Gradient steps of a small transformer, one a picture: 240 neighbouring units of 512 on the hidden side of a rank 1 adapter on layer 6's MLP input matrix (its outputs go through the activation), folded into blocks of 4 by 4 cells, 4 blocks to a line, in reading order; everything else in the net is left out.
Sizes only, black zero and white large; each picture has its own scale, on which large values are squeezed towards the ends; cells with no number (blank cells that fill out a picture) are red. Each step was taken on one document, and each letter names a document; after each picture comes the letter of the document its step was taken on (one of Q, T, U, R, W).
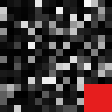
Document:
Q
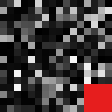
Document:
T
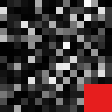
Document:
Q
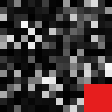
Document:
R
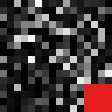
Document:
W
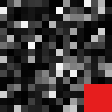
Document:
R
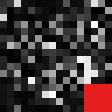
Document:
R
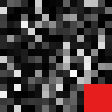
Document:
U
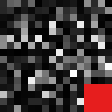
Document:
R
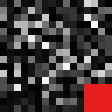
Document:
W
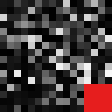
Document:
W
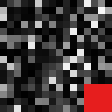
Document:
Q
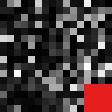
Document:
T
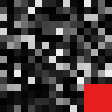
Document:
W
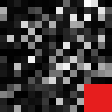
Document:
Q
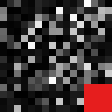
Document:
Q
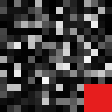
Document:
W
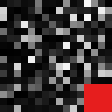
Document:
Q
